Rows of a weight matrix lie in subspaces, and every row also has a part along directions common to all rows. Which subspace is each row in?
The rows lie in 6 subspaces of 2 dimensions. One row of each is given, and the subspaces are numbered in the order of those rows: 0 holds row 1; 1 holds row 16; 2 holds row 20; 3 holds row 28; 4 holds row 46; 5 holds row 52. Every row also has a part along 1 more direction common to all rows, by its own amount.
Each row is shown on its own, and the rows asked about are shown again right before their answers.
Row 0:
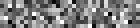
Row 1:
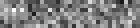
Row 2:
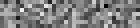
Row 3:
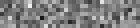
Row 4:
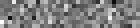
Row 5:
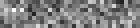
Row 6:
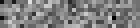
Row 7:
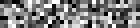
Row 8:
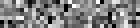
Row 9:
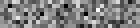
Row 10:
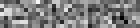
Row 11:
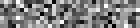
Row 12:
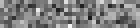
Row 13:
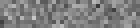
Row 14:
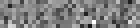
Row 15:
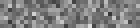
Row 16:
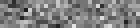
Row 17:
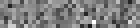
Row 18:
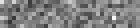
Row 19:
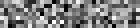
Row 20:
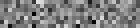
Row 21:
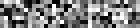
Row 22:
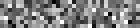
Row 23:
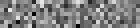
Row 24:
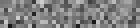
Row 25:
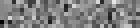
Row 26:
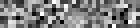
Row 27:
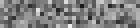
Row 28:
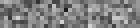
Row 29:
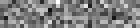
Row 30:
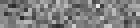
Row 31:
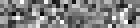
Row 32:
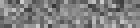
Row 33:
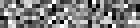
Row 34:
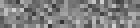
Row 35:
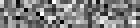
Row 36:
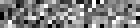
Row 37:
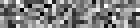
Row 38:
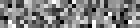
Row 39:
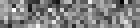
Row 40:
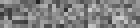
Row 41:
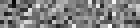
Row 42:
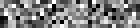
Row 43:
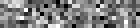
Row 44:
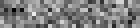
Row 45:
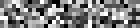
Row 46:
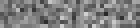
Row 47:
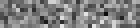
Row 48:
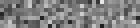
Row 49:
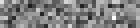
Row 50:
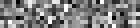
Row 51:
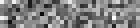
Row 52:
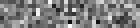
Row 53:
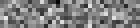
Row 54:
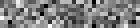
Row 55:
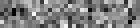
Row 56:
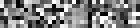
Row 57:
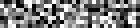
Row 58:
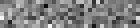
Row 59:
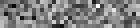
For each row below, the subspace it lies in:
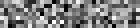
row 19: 2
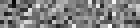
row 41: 1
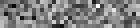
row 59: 1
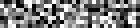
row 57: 4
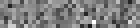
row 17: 2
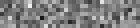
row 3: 3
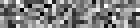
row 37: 4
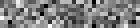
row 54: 3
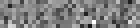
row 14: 2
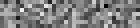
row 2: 4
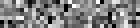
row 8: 1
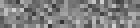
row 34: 0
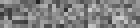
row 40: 3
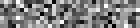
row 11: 4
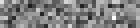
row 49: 5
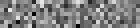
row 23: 2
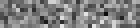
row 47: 4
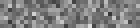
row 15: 2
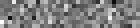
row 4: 1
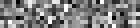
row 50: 1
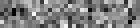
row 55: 0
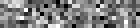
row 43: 1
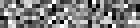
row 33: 1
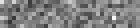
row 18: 5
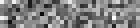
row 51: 5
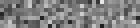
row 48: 3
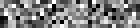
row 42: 1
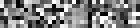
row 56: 5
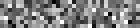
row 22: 2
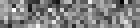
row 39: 0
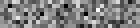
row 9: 2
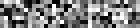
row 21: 3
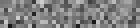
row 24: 2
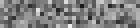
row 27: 5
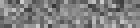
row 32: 0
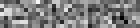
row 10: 3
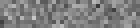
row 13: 1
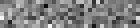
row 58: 3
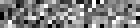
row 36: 3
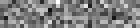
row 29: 4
